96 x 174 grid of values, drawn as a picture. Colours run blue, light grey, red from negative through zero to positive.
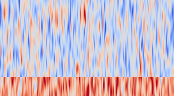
Streaks run downward. Overall the values sit about 50% of the way up the scale. A horizontal seam about 80% of the way down splits the table, and the bottom part is higher.
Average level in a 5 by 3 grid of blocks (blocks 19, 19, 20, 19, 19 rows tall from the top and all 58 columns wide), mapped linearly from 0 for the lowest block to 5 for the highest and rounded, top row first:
1 1 0
1 0 0
0 0 0
1 1 0
4 5 5
